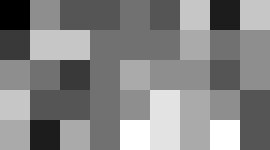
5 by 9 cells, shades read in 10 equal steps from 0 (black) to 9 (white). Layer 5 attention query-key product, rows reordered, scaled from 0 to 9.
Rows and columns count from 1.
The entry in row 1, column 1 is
0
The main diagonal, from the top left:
0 7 2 4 9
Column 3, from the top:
3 7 2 3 6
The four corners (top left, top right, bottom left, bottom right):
0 7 6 3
